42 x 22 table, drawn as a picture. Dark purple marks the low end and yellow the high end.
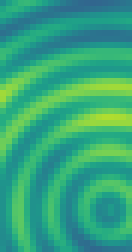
There is no overall slope. Rings spread out from the bottom right. The middle right is the ninth with the highest average. Overall the values sit about 60% of the way up the scale.
